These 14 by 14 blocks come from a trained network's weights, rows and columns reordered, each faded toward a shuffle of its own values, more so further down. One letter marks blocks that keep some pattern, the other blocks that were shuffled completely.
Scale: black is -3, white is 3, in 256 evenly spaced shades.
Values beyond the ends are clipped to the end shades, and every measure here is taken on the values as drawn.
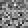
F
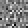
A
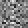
A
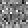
A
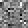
A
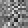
A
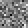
F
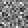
F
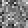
A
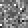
F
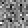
F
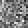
F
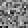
F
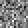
F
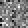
F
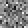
F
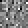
A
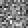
F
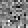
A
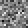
F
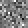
F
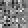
A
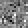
A
